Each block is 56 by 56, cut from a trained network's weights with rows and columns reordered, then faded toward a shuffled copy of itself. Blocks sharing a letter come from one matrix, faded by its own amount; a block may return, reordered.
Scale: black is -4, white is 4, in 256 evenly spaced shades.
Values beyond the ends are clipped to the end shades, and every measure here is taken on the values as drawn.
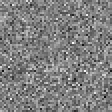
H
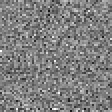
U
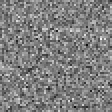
H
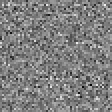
U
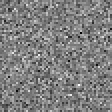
H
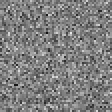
H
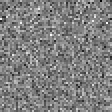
H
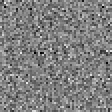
U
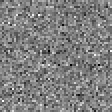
U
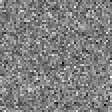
H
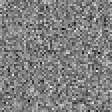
H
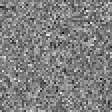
H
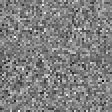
U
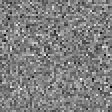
U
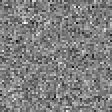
U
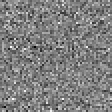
U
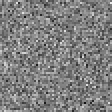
H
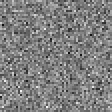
H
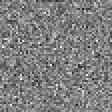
H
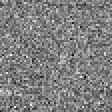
H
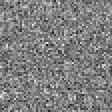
H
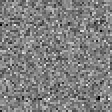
U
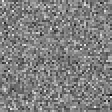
H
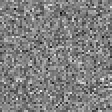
H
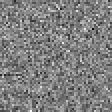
H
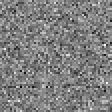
U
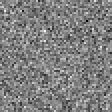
H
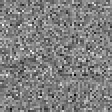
U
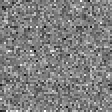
U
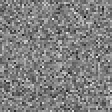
H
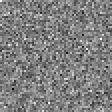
H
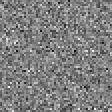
U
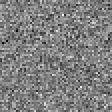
H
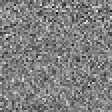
U
